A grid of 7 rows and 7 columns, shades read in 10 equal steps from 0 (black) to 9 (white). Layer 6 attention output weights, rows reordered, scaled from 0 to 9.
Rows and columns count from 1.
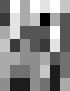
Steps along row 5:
same down same up down up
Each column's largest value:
7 9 6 9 8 9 7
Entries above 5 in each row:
6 4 3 2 3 2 1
